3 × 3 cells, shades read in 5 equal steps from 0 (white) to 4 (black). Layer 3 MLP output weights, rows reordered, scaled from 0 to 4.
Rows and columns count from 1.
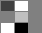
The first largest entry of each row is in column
1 1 2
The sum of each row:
5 5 6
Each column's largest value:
3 4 2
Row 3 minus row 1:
-3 4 0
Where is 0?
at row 1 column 2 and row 3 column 1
